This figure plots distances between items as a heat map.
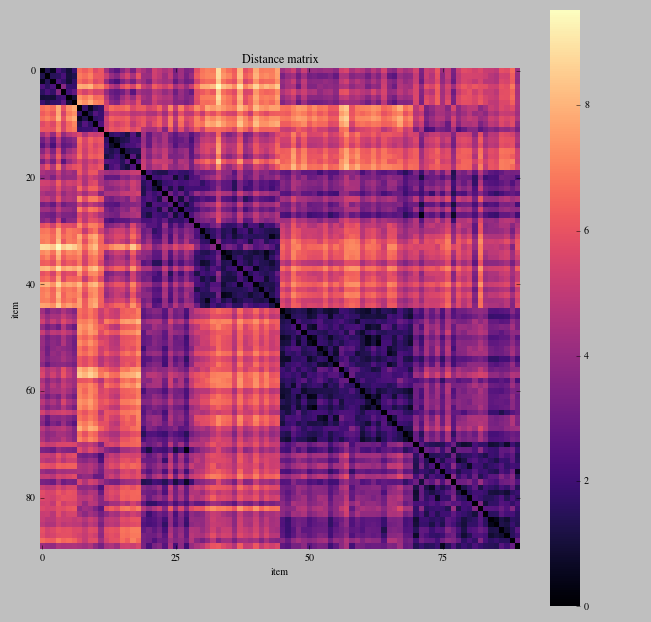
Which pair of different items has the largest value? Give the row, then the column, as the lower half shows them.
33, 3
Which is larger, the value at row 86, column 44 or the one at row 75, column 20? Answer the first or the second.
the first
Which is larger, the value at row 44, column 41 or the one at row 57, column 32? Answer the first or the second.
the second
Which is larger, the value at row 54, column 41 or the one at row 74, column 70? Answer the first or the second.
the first
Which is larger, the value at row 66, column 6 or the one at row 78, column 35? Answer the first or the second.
the second
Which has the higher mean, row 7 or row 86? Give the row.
7
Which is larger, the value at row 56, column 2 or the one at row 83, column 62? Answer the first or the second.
the first
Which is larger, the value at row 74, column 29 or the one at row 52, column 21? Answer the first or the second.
the first
